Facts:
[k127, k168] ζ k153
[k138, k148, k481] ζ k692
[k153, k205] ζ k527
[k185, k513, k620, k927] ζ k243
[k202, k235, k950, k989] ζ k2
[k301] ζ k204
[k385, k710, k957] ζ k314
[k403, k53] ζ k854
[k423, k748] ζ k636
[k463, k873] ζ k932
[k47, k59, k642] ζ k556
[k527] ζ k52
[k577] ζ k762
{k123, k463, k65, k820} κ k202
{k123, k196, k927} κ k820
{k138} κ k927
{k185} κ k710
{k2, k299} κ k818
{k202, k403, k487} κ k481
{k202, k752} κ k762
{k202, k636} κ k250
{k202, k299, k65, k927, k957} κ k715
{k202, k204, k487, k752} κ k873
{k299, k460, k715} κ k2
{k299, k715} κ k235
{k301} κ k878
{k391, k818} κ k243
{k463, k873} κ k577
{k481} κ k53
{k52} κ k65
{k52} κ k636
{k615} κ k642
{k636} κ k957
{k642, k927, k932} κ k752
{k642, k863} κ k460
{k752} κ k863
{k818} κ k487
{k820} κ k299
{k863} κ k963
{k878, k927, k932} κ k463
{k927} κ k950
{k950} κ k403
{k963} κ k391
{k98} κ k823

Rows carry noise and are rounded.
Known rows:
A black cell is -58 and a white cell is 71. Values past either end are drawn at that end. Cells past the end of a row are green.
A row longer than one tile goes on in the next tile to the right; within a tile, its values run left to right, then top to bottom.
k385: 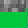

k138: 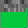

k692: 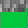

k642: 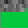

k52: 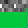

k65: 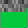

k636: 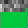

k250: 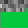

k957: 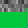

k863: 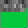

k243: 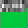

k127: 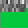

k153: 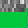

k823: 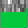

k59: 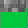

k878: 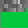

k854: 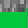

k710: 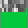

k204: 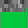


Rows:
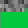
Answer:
k715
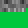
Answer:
k202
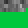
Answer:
k752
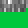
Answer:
k98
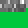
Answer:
k527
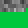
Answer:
k950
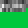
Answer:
k2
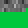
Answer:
k299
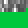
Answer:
k185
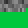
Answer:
k820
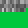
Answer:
k168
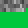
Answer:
k577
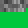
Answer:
k463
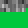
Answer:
k235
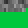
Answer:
k818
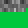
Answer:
k927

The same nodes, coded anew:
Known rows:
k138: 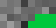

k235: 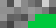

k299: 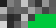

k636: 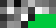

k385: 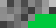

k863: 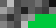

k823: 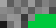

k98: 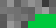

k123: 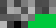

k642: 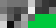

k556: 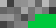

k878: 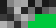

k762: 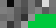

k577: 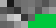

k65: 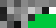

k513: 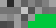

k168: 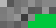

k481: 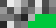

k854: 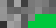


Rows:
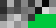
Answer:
k873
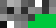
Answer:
k403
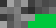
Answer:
k301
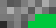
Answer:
k250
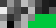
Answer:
k460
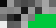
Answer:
k752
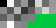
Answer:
k487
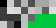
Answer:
k202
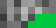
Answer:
k52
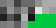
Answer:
k957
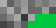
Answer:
k153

